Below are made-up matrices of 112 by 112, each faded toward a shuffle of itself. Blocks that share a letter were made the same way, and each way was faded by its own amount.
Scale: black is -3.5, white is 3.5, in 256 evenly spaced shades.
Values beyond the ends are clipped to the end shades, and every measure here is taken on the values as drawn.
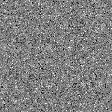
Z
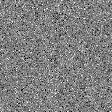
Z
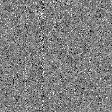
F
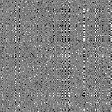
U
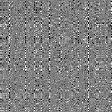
U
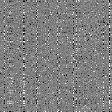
U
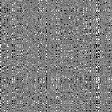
U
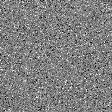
Z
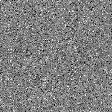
Z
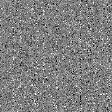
F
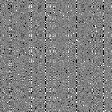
U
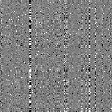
U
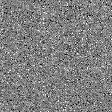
Z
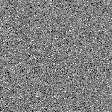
Z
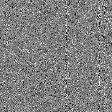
F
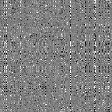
U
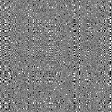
U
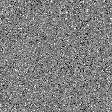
Z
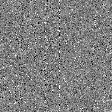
F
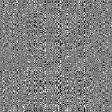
U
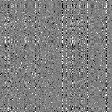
U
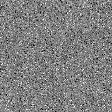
Z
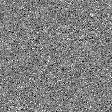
Z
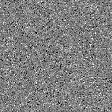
Z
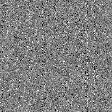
F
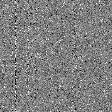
F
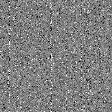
F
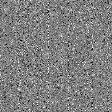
F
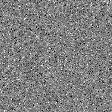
Z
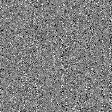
F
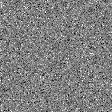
Z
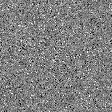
Z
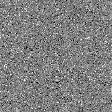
Z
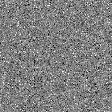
Z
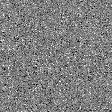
Z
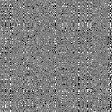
U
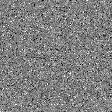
Z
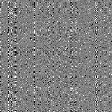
U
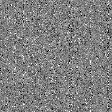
F
